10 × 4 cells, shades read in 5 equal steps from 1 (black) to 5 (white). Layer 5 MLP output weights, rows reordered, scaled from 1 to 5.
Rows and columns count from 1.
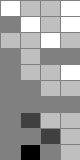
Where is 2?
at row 8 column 2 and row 9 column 3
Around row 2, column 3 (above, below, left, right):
4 5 5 5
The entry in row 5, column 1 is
3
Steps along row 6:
same up same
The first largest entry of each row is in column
1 2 3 2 4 3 1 3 4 4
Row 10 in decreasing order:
4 3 3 1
